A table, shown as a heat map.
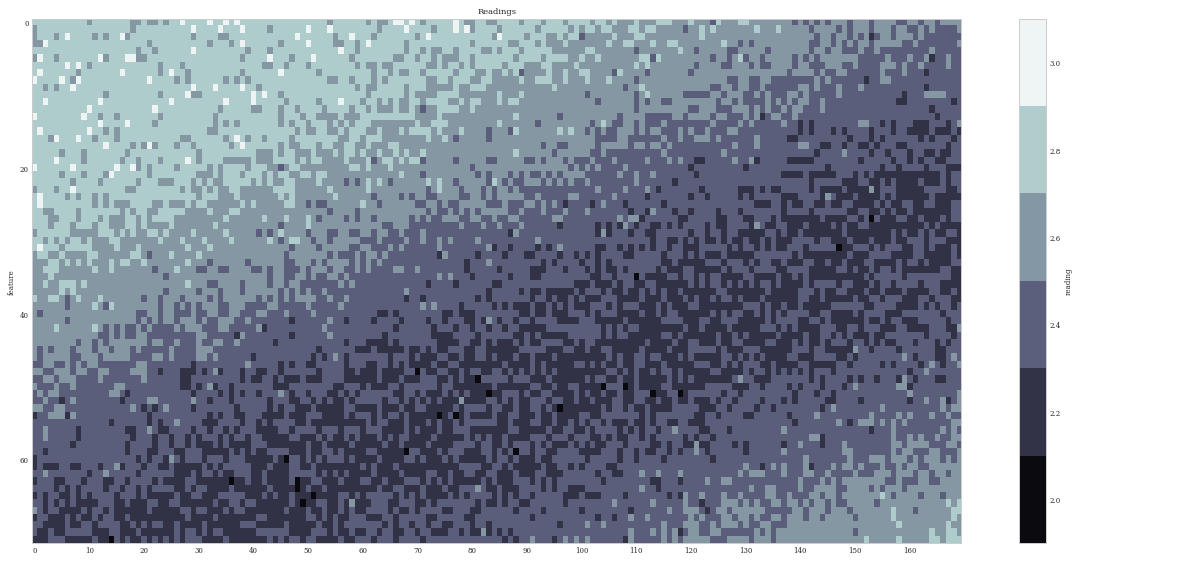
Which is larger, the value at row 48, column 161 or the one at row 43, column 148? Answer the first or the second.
the first
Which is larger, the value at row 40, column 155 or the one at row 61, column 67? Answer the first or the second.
the first
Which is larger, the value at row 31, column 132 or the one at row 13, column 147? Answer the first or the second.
the second
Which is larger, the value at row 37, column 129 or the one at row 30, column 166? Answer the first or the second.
the second
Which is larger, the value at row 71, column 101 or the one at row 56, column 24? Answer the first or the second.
the first
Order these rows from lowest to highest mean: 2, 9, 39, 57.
57, 39, 9, 2
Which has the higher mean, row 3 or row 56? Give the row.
3
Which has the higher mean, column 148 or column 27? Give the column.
27
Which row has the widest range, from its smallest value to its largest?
31
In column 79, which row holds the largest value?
1
